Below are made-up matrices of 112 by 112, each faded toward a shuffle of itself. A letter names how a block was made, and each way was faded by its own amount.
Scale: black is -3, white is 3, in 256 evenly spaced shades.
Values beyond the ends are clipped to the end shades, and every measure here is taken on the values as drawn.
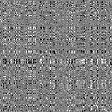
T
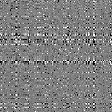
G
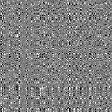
T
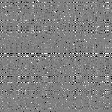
G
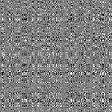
T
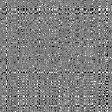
G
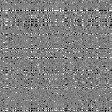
G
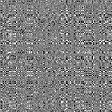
T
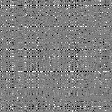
G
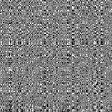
T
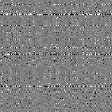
G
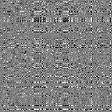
G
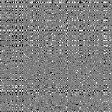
G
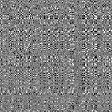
T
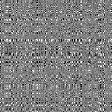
T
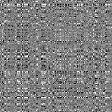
T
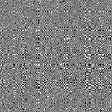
G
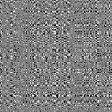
T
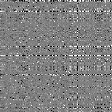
G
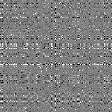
G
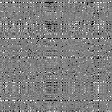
G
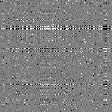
G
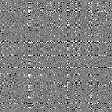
G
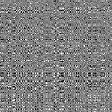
T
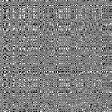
T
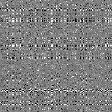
G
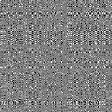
T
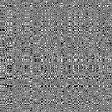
T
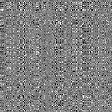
T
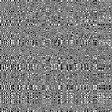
T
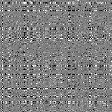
G
